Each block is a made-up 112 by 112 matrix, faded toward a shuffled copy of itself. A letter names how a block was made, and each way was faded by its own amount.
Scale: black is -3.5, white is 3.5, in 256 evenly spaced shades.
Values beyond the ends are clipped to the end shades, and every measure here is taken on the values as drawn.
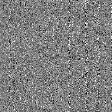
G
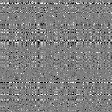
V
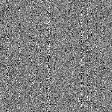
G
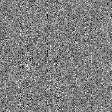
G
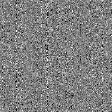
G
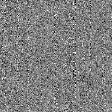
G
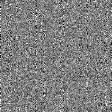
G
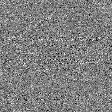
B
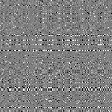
V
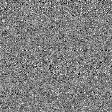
B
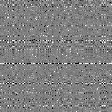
V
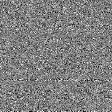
B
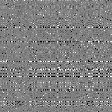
V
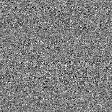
B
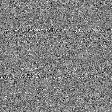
B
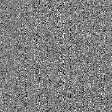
G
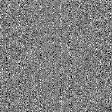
G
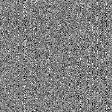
G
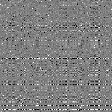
V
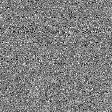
B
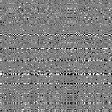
V
